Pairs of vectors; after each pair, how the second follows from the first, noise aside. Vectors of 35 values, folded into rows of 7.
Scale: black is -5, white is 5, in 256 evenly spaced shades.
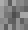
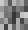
scaled up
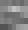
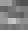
reversed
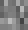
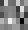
scaled up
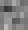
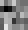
scaled up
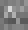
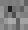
negated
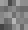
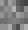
reversed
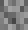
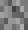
reversed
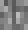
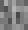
negated
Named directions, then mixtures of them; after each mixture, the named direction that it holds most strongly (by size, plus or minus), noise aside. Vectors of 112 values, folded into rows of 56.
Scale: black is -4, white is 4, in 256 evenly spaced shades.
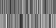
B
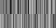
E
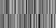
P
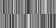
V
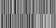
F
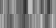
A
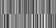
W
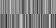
B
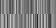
W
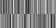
V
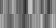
A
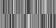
V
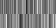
B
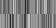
V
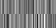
W
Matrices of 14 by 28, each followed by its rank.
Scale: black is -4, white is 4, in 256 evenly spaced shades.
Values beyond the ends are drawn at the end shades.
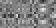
three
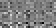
three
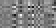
two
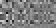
three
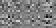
three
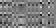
two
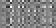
two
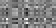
two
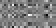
two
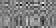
two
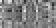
three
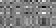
two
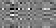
two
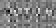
three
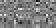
three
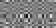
two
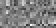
three
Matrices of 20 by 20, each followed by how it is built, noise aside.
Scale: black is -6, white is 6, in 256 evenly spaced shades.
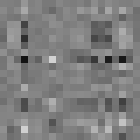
low rank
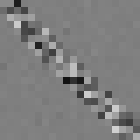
banded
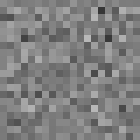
low rank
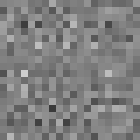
low rank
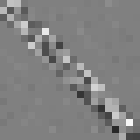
banded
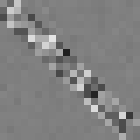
banded
